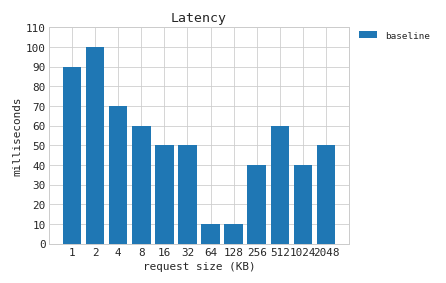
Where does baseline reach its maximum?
2
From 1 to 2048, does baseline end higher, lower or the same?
lower
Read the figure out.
Title: Latency
x-axis: request size (KB), ticks 1 2 4 8 16 32 64 128 256 512 1024 2048
y-axis: milliseconds, ticks 0 10 20 30 40 50 60 70 80 90 100 110
Legend: baseline
Values:
baseline: 90 100 70 60 50 50 10 10 40 60 40 50
